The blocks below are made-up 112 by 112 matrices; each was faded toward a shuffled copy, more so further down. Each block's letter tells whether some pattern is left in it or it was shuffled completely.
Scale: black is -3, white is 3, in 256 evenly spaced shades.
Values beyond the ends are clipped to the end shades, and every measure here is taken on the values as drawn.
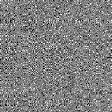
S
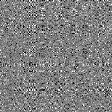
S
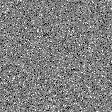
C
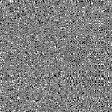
S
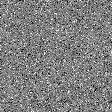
C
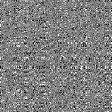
S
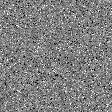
C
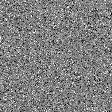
C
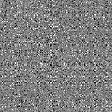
S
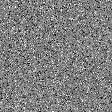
C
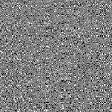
S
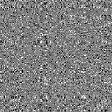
S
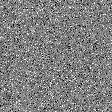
C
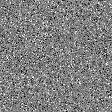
C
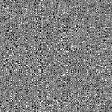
S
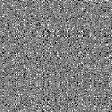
S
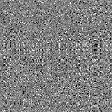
S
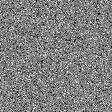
C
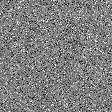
C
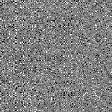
S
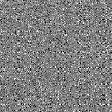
S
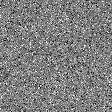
C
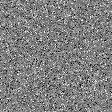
C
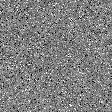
C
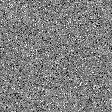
C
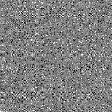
S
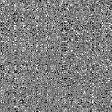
S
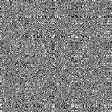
S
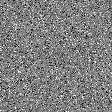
C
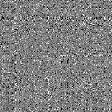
S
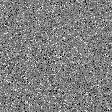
C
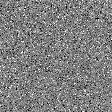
C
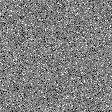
C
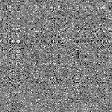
S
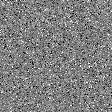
C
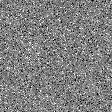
C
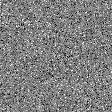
C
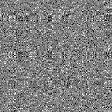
S
